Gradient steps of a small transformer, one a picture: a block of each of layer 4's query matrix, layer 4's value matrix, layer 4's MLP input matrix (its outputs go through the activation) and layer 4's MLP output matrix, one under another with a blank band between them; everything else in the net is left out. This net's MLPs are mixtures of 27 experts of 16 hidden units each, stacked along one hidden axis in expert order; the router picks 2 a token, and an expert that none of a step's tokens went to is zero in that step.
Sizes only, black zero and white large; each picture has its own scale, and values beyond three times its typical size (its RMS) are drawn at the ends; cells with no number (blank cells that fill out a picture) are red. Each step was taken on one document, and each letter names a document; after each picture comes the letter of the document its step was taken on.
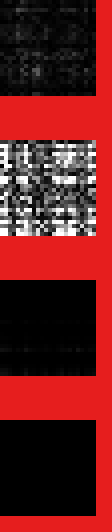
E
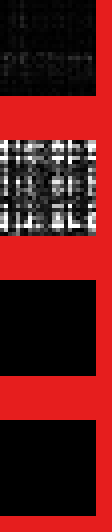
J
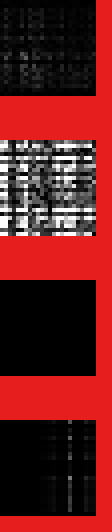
E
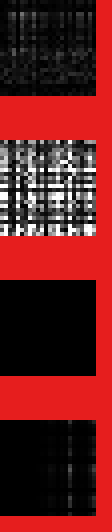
J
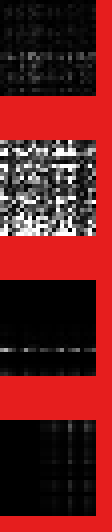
E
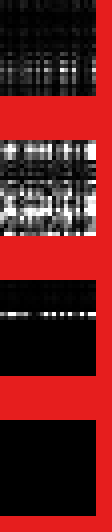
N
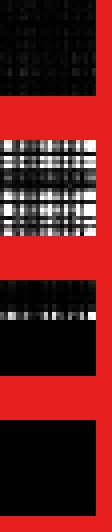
N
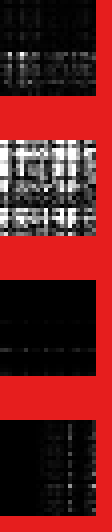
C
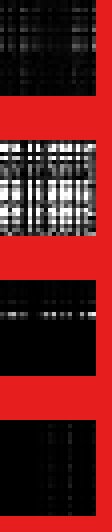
N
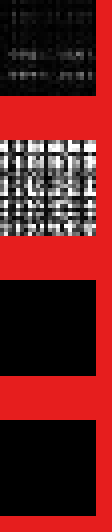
J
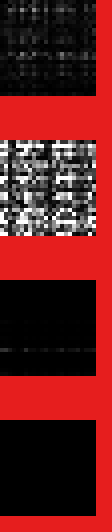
E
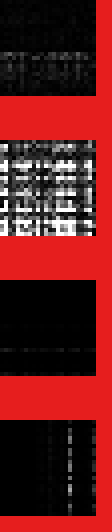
E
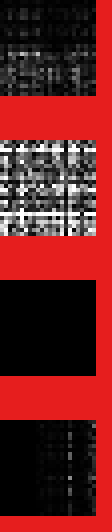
C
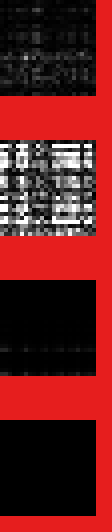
E
